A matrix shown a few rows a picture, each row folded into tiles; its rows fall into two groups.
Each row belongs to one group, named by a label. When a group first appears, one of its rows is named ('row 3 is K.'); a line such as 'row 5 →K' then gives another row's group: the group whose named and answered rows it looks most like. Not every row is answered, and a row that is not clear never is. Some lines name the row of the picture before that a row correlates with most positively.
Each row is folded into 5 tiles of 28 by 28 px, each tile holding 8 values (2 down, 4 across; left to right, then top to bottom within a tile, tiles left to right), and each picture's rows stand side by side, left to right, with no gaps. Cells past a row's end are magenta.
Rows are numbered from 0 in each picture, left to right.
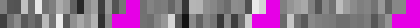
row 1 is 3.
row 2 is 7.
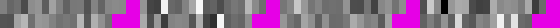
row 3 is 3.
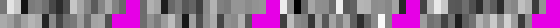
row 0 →3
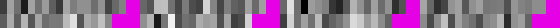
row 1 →7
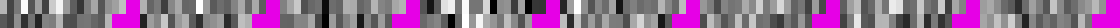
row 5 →7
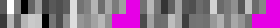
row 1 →3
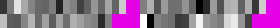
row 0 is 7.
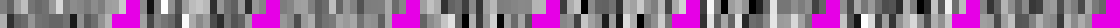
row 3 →3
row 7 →7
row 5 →3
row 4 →3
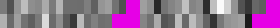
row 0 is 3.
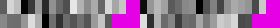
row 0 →3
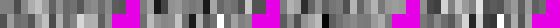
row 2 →3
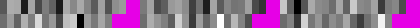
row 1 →3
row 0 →3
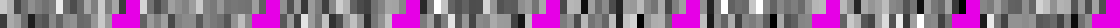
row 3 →7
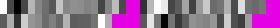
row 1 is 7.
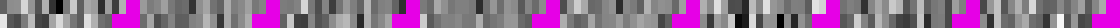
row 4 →7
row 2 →7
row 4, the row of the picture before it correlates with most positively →1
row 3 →7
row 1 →7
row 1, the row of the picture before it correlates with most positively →1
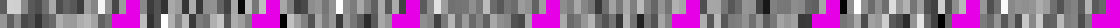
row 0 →7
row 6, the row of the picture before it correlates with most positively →7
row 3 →7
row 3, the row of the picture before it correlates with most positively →4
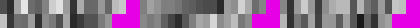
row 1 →7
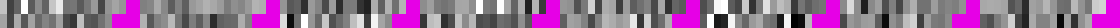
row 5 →7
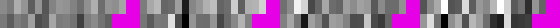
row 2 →7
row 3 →7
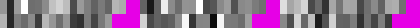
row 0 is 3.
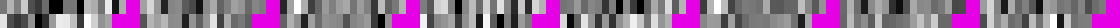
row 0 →7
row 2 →7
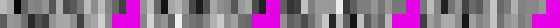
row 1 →3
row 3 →3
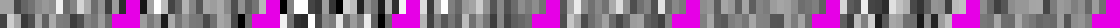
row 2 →7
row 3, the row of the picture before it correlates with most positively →2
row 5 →7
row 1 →7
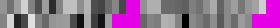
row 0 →7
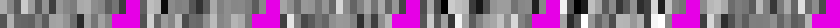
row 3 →3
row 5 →7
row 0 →7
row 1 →3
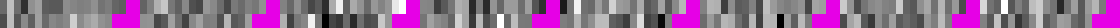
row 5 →3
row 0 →3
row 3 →3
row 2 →3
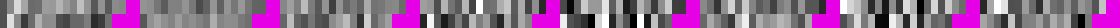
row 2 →7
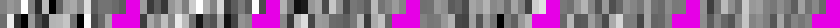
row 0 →7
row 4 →7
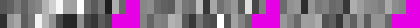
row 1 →3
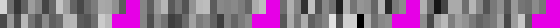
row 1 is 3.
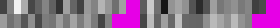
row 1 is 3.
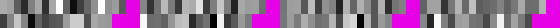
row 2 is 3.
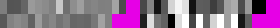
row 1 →3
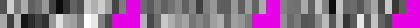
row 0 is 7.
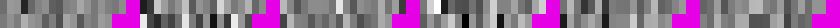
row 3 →3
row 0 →3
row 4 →3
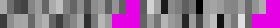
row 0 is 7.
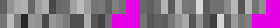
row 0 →7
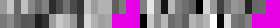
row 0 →7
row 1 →3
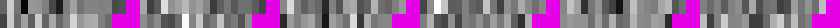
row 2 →3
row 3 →7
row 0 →3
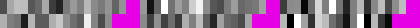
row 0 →7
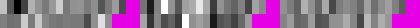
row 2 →7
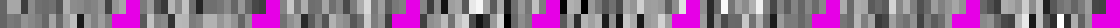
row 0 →3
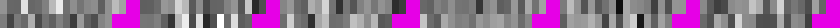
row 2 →3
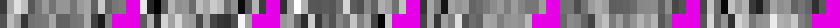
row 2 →7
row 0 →7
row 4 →3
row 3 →3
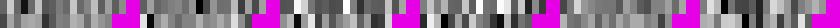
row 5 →3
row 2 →7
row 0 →3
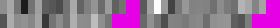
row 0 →3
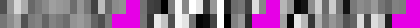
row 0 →7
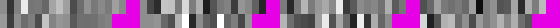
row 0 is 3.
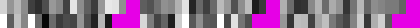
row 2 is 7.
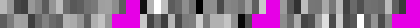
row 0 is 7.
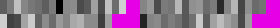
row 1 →3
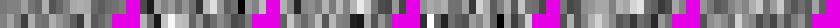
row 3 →7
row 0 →7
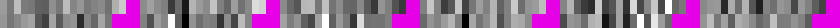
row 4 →3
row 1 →3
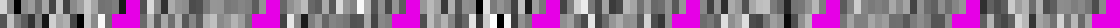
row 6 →7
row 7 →3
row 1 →3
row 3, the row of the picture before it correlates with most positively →0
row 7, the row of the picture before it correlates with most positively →2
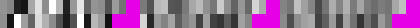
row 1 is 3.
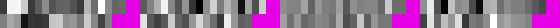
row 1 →7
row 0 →7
